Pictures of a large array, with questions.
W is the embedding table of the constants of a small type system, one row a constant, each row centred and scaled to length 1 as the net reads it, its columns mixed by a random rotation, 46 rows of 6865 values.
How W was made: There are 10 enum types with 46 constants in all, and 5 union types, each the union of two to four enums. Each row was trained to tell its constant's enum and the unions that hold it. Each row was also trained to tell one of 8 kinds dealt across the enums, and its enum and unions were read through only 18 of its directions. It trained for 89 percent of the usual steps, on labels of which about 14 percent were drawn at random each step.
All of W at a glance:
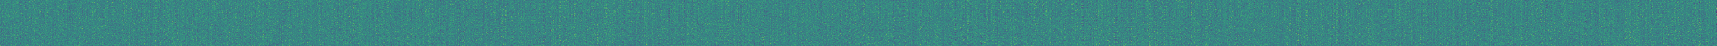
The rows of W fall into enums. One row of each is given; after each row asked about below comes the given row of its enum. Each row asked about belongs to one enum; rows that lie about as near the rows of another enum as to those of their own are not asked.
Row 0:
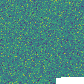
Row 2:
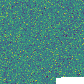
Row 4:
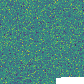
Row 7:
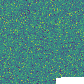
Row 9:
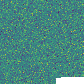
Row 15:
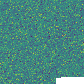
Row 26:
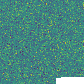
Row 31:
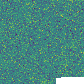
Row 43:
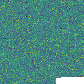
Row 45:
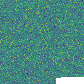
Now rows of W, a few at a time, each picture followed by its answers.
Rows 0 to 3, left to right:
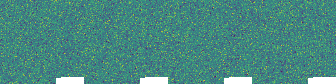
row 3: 4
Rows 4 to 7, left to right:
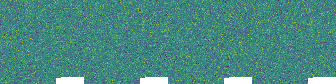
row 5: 7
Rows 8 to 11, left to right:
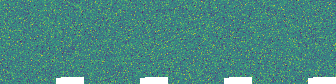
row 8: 7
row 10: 15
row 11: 15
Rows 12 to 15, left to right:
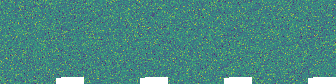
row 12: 15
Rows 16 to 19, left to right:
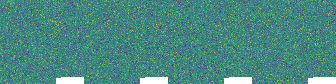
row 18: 26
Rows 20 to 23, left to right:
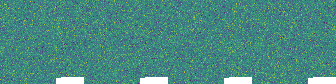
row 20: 7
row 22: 45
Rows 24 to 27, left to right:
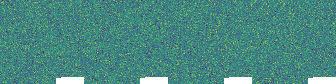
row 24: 4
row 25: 0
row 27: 15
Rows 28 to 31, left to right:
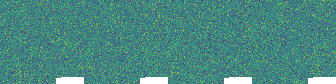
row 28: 26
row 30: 7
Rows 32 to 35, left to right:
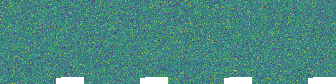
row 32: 0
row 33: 45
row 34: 4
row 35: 15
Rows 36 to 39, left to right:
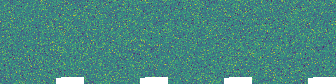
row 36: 26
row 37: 43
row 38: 31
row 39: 0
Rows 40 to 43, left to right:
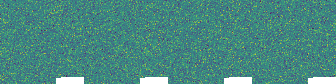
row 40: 7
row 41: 45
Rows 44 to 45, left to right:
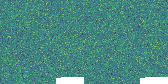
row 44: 26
